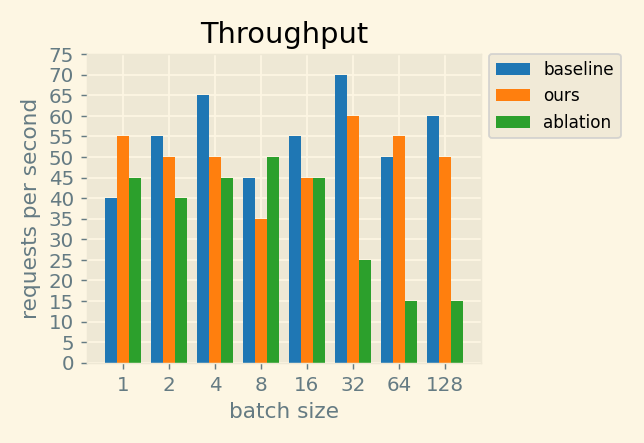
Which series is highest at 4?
baseline
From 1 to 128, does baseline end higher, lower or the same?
higher
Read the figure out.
Title: Throughput
x-axis: batch size, ticks 1 2 4 8 16 32 64 128
y-axis: requests per second, ticks 0 5 10 15 20 25 30 35 40 45 50 55 60 65 70 75
Legend: baseline, ours, ablation
Values:
baseline: 40 55 65 45 55 70 50 60
ours: 55 50 50 35 45 60 55 50
ablation: 45 40 45 50 45 25 15 15
